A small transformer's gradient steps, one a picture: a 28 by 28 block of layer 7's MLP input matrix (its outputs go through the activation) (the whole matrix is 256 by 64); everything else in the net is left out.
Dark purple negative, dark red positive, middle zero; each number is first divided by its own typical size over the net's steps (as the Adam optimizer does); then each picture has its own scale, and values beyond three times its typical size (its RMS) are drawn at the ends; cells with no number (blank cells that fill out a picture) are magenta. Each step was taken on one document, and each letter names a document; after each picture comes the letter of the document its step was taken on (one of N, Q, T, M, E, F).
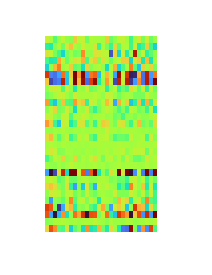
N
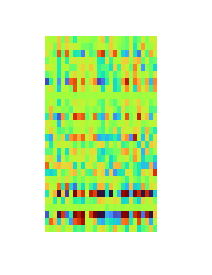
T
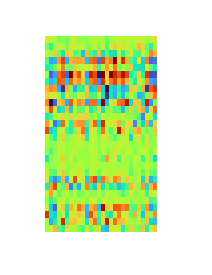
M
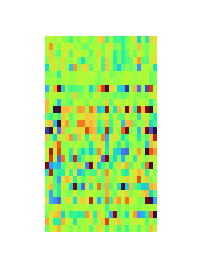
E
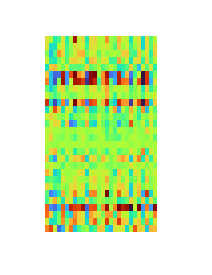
N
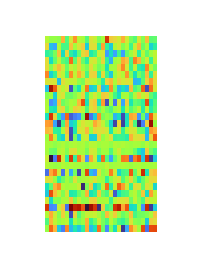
M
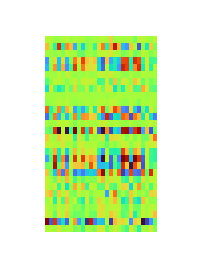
T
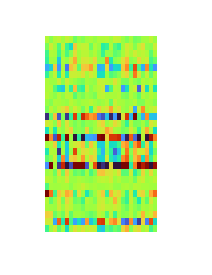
T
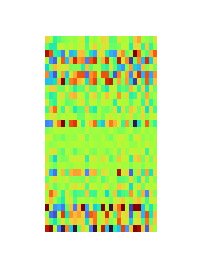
N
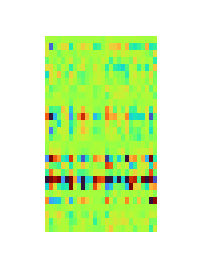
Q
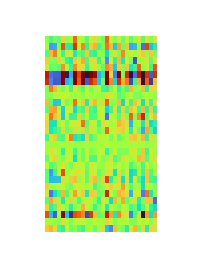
N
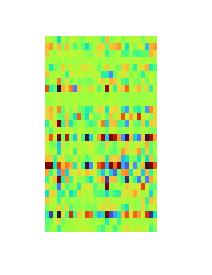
E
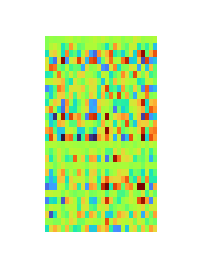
M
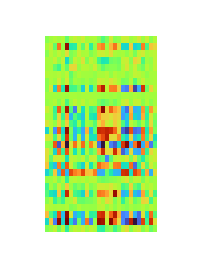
T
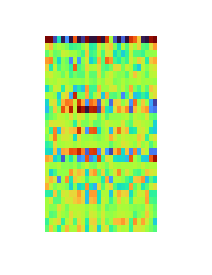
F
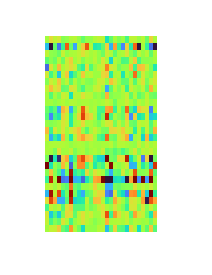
Q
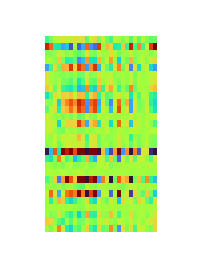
F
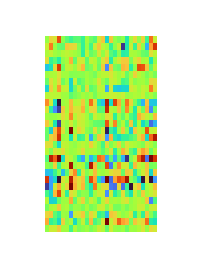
E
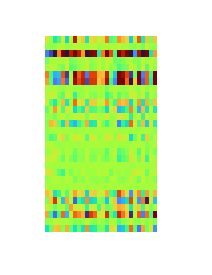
N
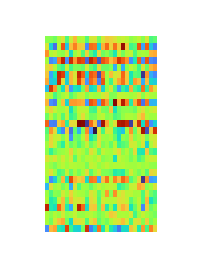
M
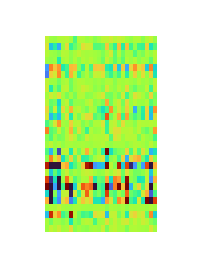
Q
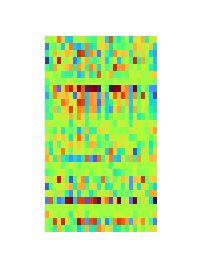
F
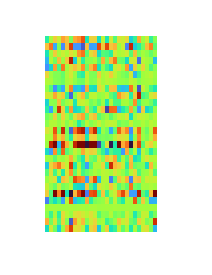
F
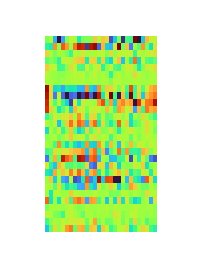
F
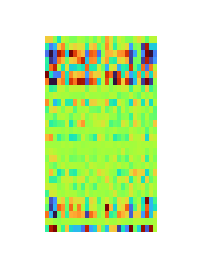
N
